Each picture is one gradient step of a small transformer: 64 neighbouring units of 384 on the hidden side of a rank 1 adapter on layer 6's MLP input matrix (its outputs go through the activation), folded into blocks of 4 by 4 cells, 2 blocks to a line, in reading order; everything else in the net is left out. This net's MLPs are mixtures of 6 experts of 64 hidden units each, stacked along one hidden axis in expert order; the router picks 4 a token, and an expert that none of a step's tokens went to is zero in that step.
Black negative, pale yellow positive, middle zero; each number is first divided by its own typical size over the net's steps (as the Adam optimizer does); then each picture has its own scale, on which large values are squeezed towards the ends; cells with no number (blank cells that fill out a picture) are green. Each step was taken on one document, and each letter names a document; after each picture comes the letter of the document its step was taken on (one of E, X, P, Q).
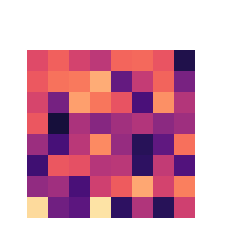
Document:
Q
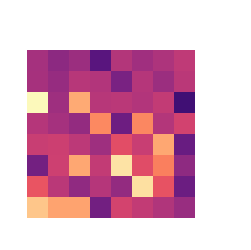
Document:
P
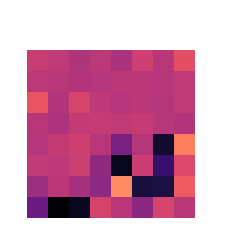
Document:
P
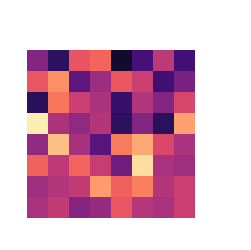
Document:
Q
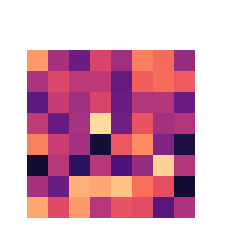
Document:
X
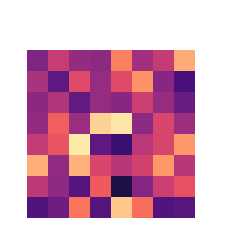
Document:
X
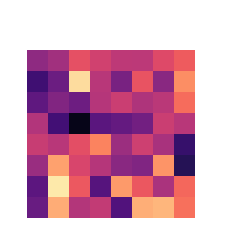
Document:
X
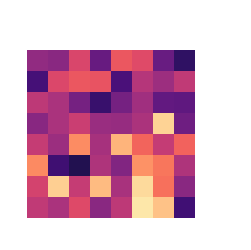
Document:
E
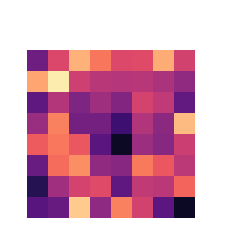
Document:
X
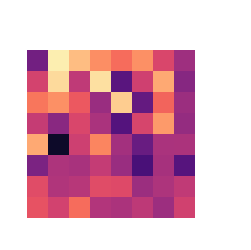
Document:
Q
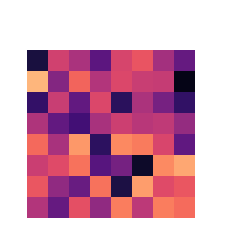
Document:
X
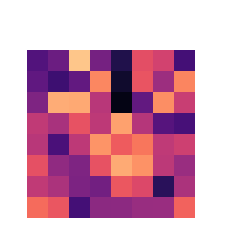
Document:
Q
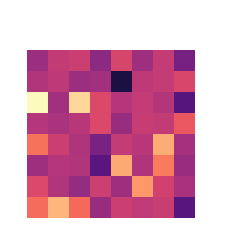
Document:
P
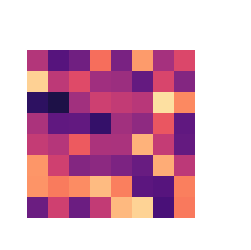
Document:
E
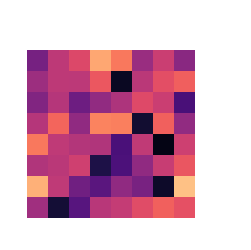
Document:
P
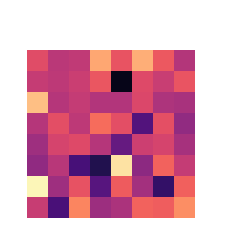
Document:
P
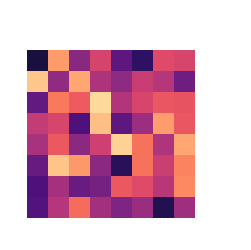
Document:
E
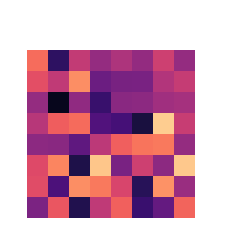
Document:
E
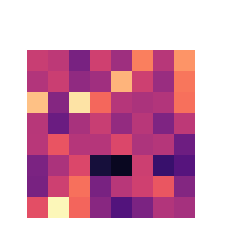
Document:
P
